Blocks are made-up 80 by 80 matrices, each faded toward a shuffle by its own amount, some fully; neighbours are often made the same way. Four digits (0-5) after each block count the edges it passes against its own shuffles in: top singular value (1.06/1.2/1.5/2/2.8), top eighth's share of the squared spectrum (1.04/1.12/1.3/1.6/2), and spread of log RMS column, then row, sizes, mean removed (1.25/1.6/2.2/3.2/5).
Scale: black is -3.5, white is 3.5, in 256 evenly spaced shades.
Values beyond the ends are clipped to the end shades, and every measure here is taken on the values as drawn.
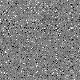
3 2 1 1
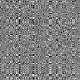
5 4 3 3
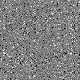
3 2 1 0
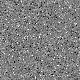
1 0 0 0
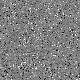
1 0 0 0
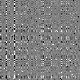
5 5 3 2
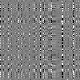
5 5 4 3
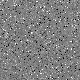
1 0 0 0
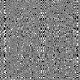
4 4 3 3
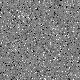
2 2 0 0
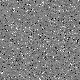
1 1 0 0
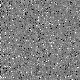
3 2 1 0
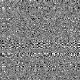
4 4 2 3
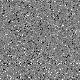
3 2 0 1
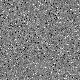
0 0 0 0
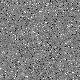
0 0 0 0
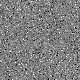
0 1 0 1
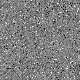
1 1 0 1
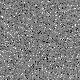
1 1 0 0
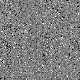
3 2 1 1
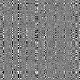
5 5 4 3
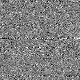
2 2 0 3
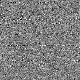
1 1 0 2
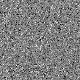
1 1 0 2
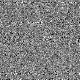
1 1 0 3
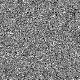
0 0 0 2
